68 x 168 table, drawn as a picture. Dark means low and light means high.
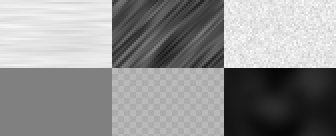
It is made of 2 by 3 panels. Panel 1,1: very high, streaked across, faint in contrast. Panel 1,2: low, slanting up to the right. Panel 1,3: very high, fine-grained, faint in contrast. Panel 2,1: middling, flat. Panel 2,2: high, checkered, faint in contrast. Panel 2,3: very low, smooth, faint in contrast.
